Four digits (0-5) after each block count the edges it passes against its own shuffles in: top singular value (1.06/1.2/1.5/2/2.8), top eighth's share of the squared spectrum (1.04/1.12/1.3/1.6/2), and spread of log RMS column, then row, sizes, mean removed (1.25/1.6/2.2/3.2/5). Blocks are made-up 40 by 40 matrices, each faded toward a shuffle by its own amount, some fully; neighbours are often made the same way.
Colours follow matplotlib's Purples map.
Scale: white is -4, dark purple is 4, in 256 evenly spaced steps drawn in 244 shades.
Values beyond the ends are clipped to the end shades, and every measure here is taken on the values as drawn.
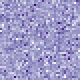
0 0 0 0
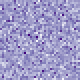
0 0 0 0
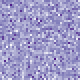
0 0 0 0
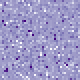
0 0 0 0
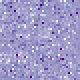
1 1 0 0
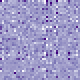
4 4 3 2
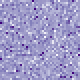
1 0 0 0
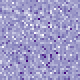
2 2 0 0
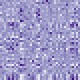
4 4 2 2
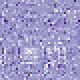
3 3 1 1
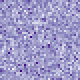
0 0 0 0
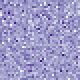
1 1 0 0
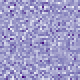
3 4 2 2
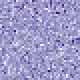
0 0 0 0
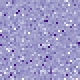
1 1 0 0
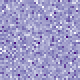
1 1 0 0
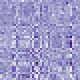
4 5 3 2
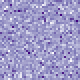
2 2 0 0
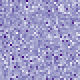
2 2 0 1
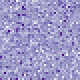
1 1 0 0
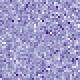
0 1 0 0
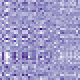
4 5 3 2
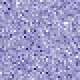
0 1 0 0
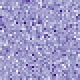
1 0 0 0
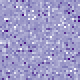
0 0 1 0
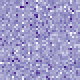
2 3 2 0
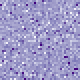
1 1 0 0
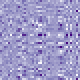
4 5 3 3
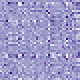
4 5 2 2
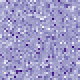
0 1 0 0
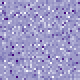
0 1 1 0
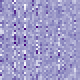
2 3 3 0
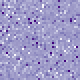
1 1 0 0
